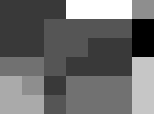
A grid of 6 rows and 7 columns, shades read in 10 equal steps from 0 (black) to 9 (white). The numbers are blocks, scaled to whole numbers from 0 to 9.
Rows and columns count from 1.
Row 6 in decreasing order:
7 6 6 4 4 4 3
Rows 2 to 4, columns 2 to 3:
2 3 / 2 3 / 4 3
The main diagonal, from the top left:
2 2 3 2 4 4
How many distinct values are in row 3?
3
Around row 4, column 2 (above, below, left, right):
2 5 4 3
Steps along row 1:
same same up same same down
